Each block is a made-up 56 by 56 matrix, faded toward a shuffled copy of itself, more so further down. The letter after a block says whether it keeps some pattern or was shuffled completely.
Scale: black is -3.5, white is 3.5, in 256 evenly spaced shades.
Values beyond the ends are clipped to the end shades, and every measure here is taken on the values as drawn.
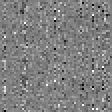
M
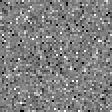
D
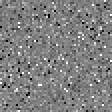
D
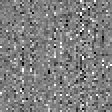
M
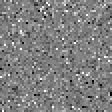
D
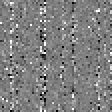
M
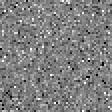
D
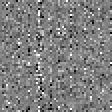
M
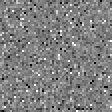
D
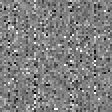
M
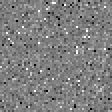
D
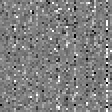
M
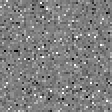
D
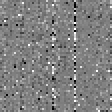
M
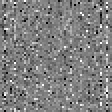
M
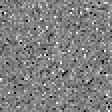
D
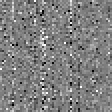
M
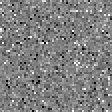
D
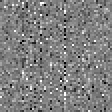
M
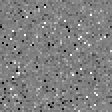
D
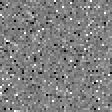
D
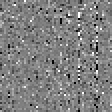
M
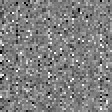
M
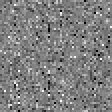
M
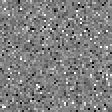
D
